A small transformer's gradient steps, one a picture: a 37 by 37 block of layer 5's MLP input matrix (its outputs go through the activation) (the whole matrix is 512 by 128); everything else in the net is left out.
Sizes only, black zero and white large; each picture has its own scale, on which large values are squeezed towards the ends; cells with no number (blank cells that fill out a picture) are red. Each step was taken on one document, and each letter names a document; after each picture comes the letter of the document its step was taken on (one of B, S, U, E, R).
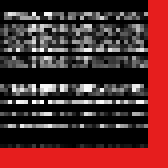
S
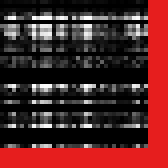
S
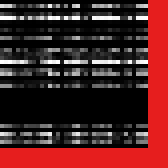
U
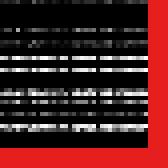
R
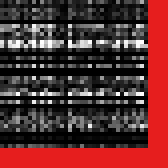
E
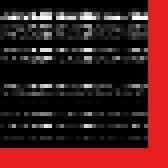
S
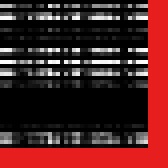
U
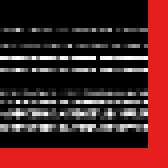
R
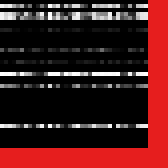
U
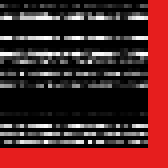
U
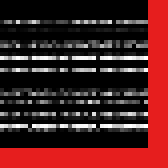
R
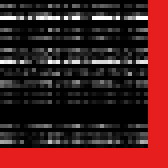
U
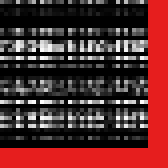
E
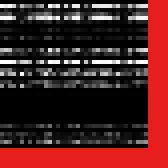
U
